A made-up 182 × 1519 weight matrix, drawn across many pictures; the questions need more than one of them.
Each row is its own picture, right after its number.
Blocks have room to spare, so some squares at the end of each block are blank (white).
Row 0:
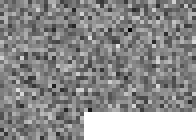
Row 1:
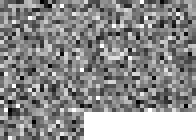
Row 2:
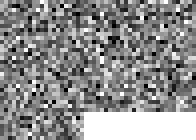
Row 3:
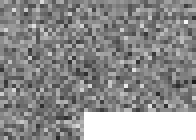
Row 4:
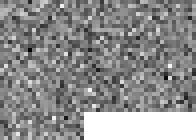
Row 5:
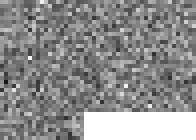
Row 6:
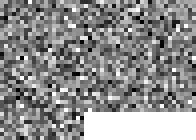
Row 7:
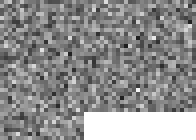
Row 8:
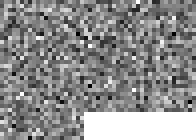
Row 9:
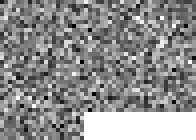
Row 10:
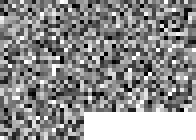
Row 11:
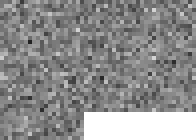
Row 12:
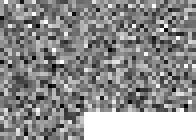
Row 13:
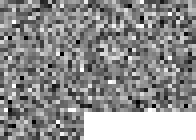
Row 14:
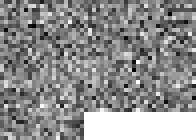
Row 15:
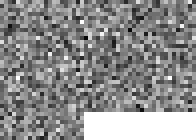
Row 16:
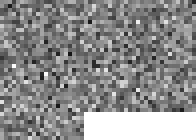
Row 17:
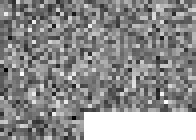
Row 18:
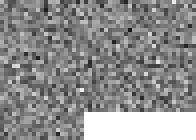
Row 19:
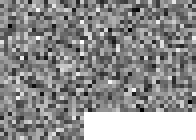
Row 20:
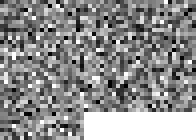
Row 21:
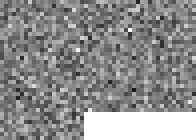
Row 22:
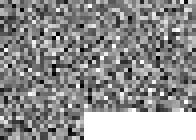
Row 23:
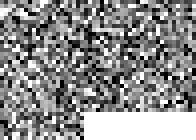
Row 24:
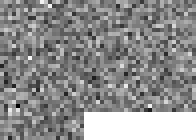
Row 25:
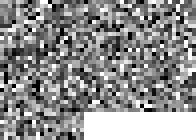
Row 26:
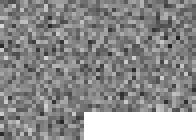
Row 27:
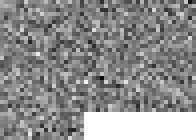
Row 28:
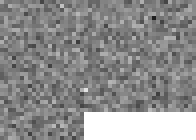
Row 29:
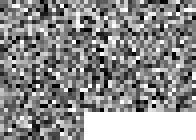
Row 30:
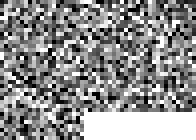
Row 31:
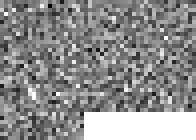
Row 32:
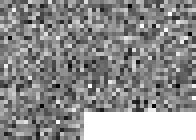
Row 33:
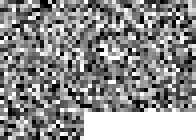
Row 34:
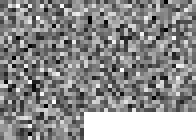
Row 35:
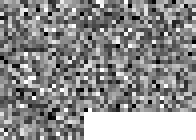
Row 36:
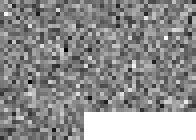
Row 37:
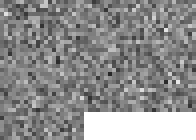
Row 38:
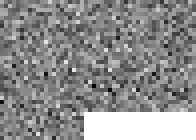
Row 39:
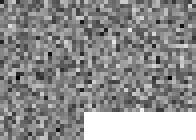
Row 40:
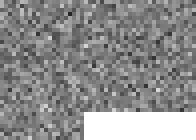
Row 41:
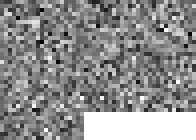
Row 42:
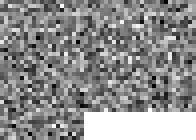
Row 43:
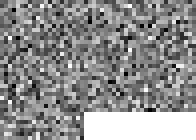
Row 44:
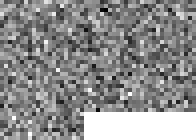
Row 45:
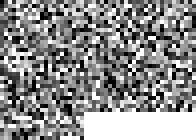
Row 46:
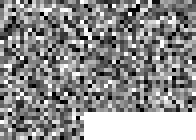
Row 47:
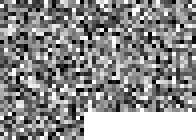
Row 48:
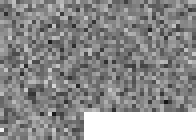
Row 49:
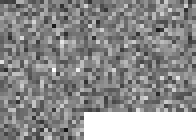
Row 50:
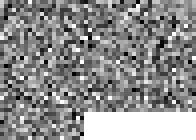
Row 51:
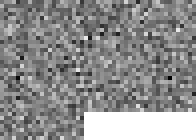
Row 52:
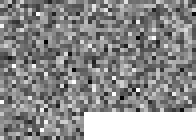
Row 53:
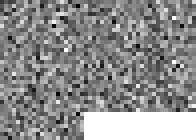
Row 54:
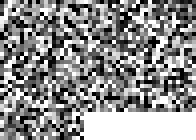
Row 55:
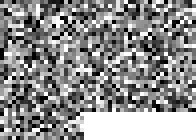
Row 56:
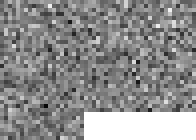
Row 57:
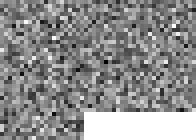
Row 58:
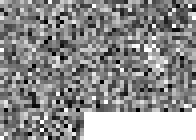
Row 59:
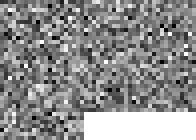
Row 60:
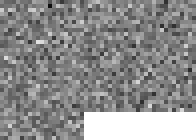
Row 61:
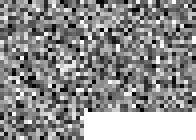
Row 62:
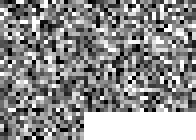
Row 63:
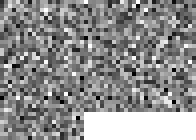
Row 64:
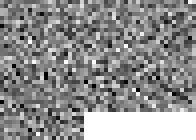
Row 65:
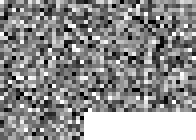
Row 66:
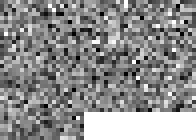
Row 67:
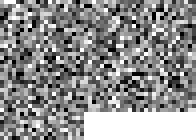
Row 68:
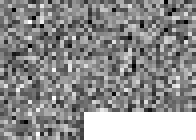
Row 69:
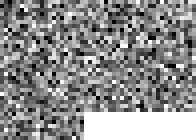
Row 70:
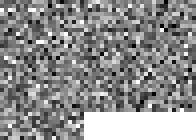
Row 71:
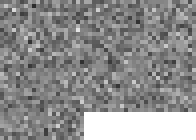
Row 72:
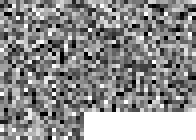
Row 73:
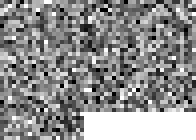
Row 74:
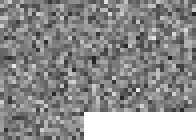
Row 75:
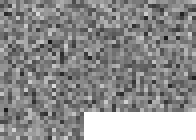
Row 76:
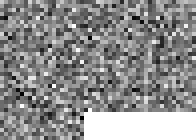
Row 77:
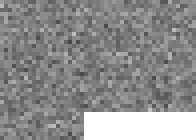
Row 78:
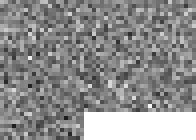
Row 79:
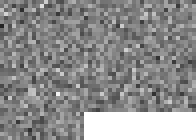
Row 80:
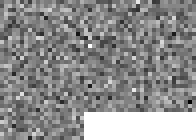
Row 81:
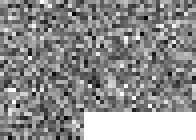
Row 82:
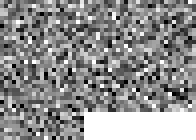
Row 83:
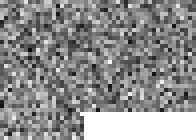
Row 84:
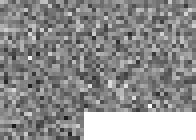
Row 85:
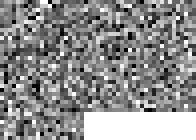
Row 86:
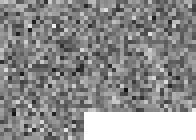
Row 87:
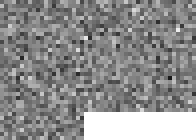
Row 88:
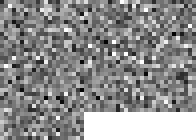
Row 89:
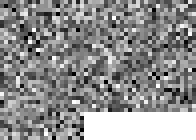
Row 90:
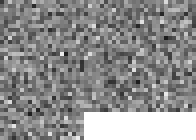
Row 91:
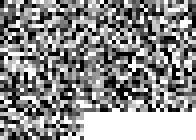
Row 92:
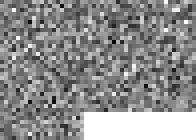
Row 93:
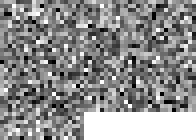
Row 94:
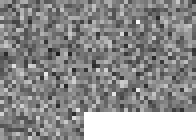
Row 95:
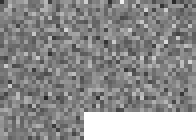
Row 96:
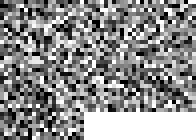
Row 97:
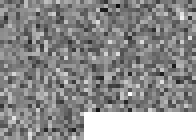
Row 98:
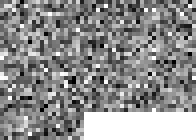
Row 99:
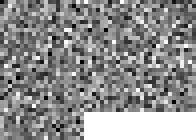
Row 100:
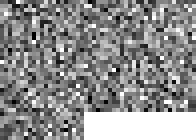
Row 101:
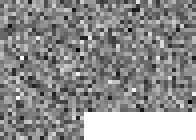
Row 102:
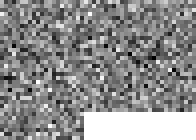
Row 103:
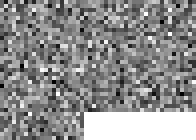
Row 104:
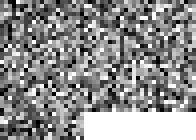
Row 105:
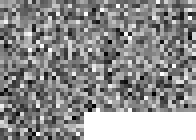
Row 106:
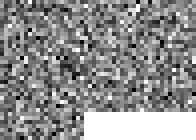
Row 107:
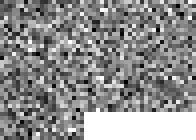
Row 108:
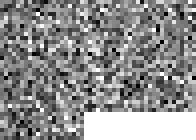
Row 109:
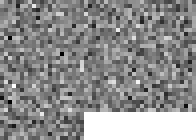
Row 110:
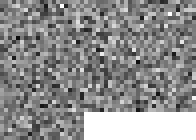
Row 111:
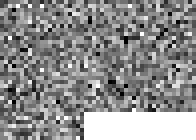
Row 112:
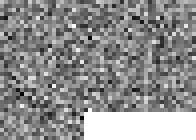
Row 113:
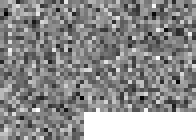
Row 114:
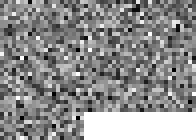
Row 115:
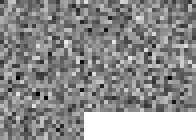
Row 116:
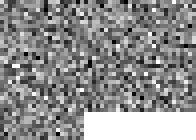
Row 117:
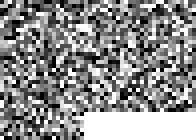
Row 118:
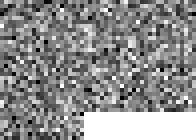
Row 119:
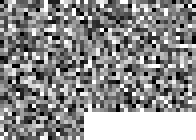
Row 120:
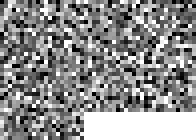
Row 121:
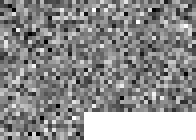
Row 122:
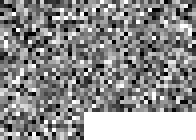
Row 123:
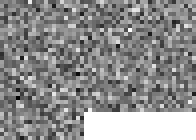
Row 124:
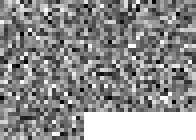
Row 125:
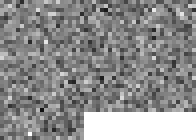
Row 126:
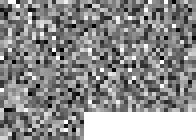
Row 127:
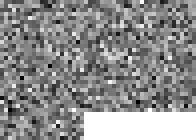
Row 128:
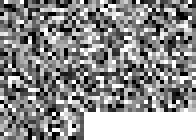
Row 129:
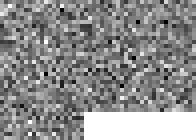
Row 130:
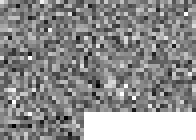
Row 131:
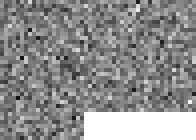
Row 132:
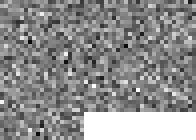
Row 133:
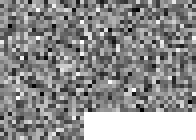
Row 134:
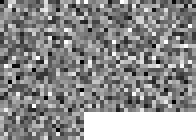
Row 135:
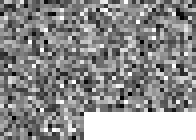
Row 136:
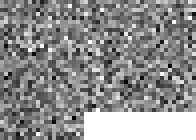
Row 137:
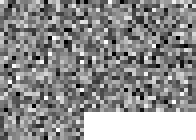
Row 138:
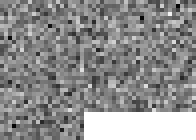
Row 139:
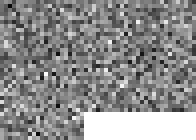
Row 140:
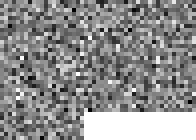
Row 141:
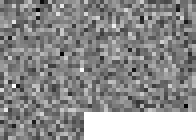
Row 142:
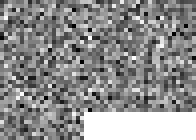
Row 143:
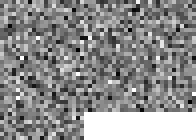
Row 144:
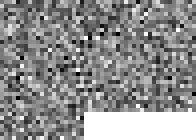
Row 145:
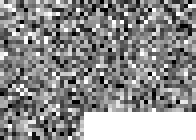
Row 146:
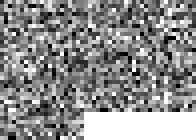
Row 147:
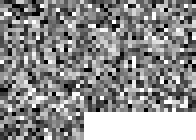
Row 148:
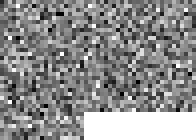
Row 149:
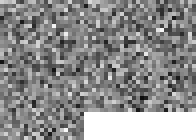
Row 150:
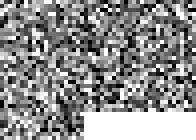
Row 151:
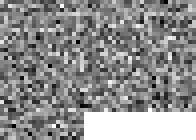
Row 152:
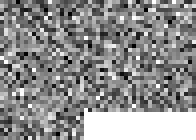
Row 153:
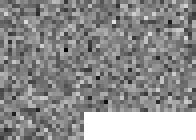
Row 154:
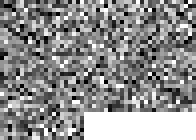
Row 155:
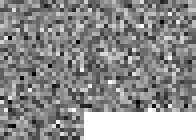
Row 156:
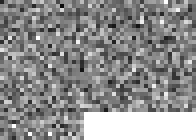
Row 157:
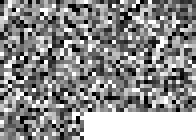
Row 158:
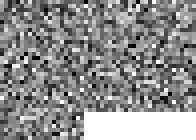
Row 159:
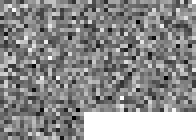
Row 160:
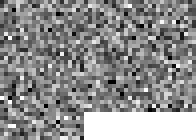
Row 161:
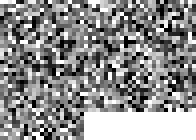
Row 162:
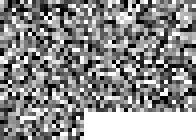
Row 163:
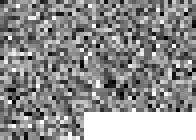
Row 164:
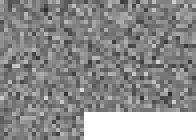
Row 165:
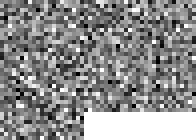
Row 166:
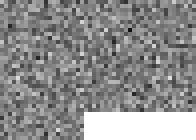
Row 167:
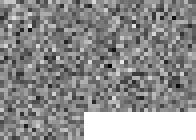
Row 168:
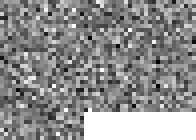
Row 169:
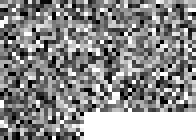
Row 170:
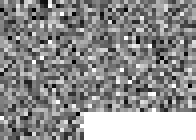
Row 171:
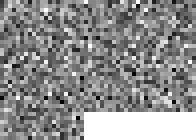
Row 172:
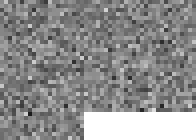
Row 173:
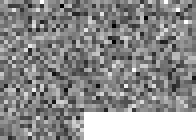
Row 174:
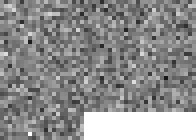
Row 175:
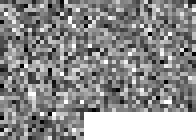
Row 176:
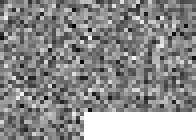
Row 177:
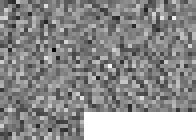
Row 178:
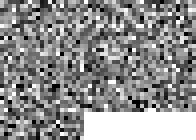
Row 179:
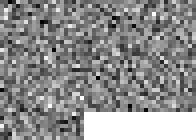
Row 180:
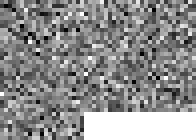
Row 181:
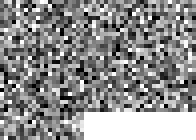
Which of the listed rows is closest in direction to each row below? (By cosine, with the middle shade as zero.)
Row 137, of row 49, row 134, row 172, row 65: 65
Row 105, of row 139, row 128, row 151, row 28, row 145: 128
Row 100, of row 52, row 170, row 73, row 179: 179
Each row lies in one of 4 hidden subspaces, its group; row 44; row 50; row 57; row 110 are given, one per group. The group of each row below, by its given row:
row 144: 50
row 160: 110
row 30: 50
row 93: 57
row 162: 50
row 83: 44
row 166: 50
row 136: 44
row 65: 50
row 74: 44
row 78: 110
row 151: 110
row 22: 57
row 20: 110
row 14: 110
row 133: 50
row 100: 57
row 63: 50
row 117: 44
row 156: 110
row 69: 44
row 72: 57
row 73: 44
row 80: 50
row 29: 110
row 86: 57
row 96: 44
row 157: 50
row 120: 50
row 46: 50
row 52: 44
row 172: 57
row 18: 50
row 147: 57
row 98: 44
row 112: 50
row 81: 110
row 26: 57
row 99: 50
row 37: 57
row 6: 50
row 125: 44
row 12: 57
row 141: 110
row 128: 44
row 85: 110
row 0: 50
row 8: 50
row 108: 44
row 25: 110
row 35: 50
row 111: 110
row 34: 110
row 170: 57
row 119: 50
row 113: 57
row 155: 110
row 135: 44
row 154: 44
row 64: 44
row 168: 50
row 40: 44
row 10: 57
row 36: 57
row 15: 50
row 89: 44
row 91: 110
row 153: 57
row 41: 57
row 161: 57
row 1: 110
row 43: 110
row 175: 57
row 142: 50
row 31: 57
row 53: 57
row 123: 50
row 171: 50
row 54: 50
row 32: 110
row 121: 44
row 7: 44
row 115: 50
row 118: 44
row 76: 50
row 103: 57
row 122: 44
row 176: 50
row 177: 57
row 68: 110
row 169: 44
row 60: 57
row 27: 44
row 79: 57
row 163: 110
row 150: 44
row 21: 50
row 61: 50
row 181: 110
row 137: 50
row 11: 44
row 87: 50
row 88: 50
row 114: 50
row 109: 110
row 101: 50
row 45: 110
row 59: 57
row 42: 110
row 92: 110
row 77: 110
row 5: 110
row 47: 50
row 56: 110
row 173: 110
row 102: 44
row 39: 50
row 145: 44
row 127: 110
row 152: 50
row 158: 50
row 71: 44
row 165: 50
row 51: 50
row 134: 50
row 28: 110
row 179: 57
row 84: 110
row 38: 44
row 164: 50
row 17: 57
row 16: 44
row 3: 110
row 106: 50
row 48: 57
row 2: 110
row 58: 57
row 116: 50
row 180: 44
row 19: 50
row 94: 44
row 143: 50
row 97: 44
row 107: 44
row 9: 50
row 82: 44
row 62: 57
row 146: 110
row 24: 110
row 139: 44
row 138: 110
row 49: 57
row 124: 50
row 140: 50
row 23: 44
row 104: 57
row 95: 50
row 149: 57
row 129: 44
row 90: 110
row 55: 57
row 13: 110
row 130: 110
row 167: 57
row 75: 57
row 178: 110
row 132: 44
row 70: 57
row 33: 110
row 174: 44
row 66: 110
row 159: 44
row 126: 57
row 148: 110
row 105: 44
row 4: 44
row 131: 50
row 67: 57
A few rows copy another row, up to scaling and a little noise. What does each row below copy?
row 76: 112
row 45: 148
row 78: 84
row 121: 122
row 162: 158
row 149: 161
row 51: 144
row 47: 87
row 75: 72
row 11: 98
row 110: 29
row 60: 70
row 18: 116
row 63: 171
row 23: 4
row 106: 131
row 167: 67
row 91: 90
